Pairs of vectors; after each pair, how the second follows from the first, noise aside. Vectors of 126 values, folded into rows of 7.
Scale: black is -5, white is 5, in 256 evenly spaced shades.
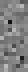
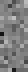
wrapped around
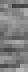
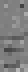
partly zeroed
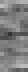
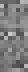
sign-scrambled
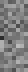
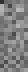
wrapped around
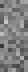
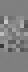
partly zeroed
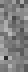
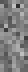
wrapped around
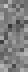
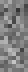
wrapped around
